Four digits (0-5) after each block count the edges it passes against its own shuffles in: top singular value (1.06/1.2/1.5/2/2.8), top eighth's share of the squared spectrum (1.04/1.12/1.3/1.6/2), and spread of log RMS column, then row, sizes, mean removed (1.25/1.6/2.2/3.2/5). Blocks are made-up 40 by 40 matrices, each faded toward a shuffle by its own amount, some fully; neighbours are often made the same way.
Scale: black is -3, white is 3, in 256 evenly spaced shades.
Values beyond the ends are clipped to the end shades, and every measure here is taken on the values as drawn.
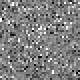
0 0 0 0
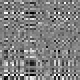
5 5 3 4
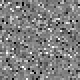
1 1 0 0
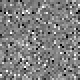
3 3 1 0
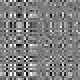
5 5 4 4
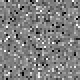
2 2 1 0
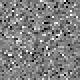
2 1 0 0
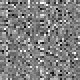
4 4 2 1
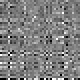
4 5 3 3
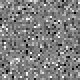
1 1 0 0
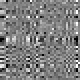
4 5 3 3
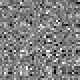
4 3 2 2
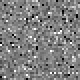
1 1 0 0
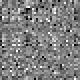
4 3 1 2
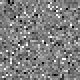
0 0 0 0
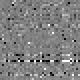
4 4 0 2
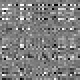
4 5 2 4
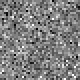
0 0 0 0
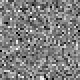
0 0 0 0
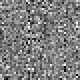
1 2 2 0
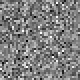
0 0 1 0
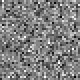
0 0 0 0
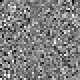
1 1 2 0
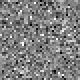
1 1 0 0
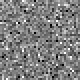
1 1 0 0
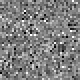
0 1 0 0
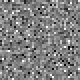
2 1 0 0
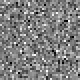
0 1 0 0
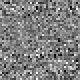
2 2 1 2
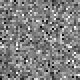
1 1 0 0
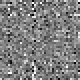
2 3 2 2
